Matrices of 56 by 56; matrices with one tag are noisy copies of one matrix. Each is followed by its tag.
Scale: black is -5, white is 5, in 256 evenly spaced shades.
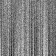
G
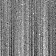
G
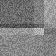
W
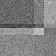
W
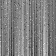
G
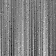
G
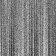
G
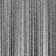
G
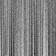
G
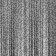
G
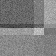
W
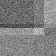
W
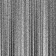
G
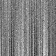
G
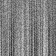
G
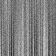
G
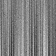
G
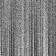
G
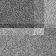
W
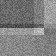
W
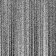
G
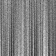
G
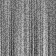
G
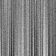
G
